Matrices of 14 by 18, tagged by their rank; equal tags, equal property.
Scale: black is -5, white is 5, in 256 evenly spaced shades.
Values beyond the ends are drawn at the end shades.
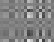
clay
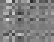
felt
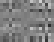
felt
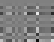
clay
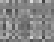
felt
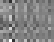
felt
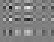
clay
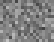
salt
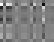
clay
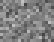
salt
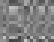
felt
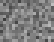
salt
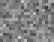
salt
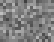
salt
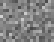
salt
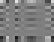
clay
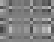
clay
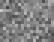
salt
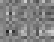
felt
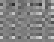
felt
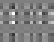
clay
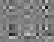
felt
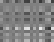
clay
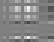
clay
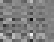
felt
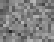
salt
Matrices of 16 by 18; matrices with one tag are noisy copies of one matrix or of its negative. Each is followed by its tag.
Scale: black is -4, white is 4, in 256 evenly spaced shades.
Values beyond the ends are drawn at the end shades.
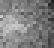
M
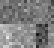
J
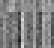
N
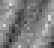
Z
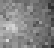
M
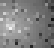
M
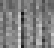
N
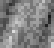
Z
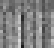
N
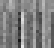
N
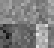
J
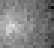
M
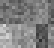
J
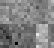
J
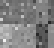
J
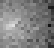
M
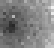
M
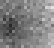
M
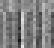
N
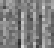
N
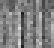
N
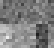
J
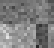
J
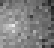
M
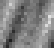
Z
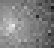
M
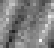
Z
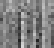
N
